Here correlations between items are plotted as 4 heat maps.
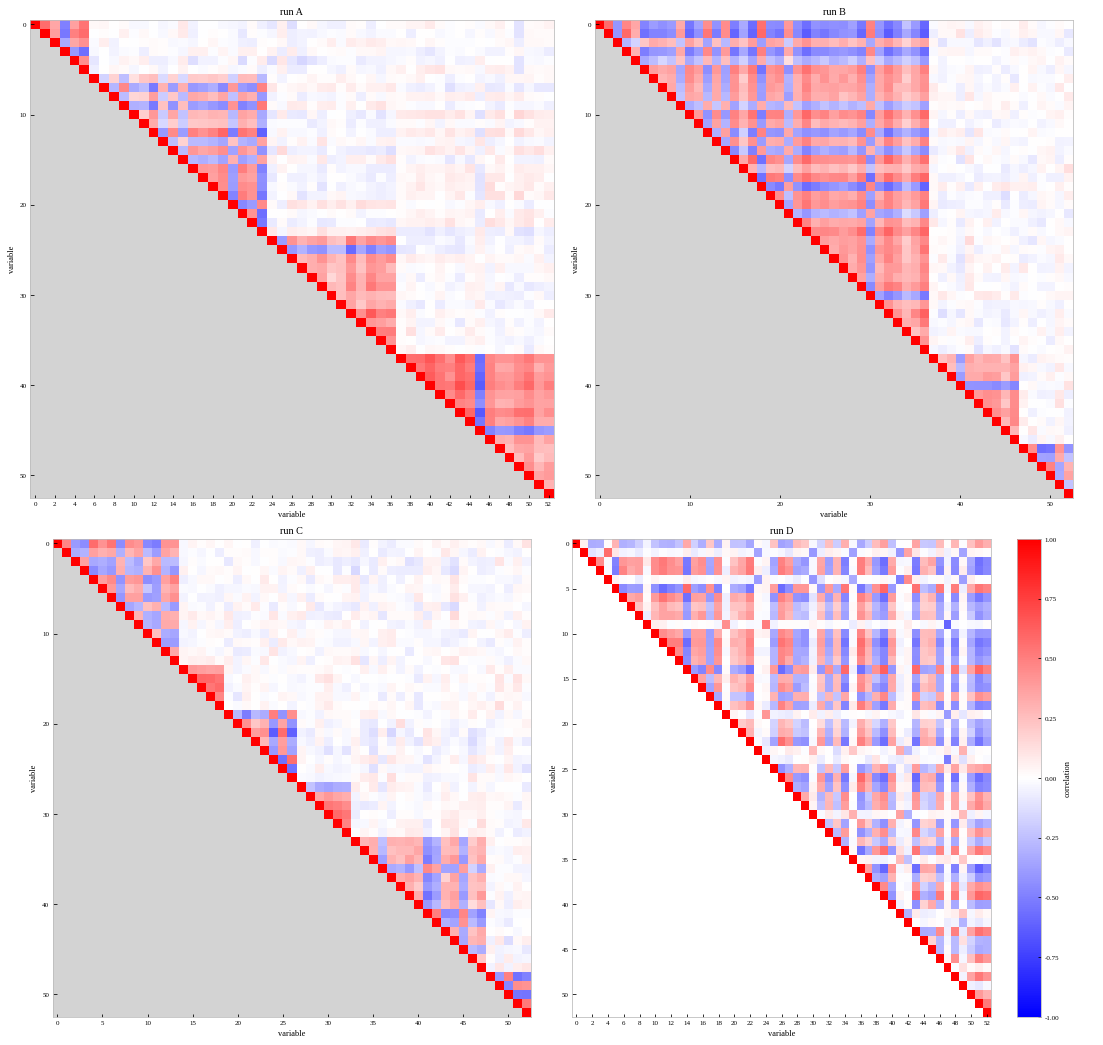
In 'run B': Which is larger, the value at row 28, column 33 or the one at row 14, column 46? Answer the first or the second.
the first
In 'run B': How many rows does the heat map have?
53
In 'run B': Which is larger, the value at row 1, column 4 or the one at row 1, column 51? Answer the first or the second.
the first
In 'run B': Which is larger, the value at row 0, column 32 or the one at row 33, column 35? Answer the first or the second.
the second
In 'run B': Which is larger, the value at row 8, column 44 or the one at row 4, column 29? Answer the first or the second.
the first
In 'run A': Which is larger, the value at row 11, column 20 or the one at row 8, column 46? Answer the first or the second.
the second
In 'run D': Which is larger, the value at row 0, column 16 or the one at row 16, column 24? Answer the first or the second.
the second
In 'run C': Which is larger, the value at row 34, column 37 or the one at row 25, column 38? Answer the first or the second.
the first
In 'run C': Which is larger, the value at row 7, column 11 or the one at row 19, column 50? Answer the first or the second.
the first
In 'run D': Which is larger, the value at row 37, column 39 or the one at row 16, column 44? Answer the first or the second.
the second
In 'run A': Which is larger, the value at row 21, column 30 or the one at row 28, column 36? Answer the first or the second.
the second
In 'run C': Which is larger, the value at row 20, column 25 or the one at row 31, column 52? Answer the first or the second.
the first
